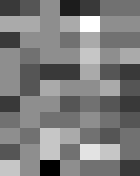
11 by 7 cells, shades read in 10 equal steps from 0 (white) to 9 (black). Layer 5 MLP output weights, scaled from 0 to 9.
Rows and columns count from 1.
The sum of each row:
42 21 33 26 40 30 39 34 30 25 36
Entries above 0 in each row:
7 6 7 7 7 7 7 7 7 7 7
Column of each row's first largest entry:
4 3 1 2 3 2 1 7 6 1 3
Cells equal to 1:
1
